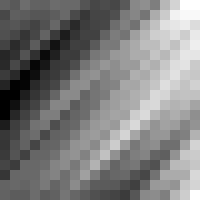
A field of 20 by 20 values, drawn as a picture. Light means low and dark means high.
Slope: up to the left. Lone odd cells: none. Grain: diagonal, up to the right. Ninth with the lowest average: top right.
